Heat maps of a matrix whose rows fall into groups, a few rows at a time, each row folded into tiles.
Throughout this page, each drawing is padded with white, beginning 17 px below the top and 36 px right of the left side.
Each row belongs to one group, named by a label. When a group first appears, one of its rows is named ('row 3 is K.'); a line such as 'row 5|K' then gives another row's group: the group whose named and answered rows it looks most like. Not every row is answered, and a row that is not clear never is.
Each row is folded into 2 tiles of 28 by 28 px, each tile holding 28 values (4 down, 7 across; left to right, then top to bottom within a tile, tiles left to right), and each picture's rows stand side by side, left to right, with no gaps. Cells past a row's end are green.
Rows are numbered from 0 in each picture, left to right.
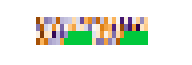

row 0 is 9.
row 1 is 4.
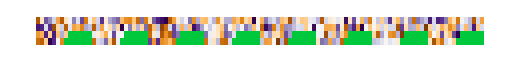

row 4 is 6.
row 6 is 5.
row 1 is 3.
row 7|6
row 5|4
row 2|6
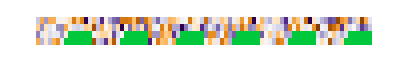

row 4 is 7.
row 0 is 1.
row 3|7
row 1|3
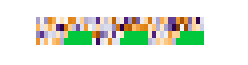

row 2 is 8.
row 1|5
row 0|1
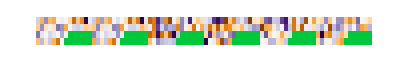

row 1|1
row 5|8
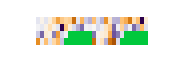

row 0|1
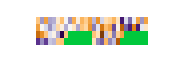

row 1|4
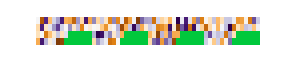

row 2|4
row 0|8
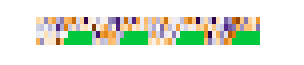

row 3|8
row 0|8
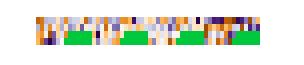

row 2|8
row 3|6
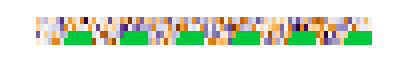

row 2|7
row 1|3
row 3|1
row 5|9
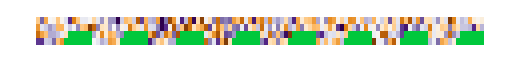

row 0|5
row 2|5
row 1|7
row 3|3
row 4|5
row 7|6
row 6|3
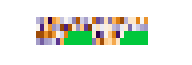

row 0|5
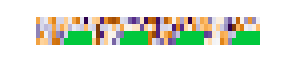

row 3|7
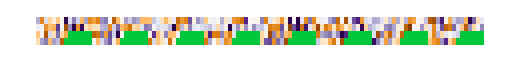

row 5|6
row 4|4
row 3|8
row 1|9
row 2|8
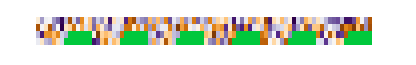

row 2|7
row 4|9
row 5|5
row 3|4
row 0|7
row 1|5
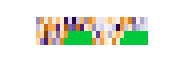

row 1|8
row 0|4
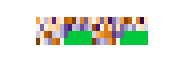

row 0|3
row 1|3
